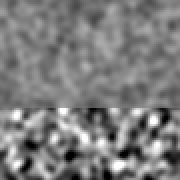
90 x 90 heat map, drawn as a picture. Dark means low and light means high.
Lone odd cells: none. Average level on the scale: 50%. Slope: none. Seam: horizontal, 60% of the way down, the top part calmer. Grain: blotchy. Stripes: none.
